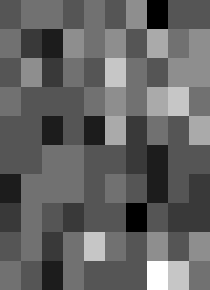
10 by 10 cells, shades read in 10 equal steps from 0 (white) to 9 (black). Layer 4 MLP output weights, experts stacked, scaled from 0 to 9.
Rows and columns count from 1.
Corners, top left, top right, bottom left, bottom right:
6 6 5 5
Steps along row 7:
down same same up down up up down up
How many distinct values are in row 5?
5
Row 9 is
6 5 7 5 2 5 6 4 6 4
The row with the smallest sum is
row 4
